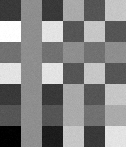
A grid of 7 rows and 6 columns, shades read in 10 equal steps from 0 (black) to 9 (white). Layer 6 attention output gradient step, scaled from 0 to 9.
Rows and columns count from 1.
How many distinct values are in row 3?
2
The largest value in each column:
9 5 8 7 7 8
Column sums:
28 35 28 36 30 39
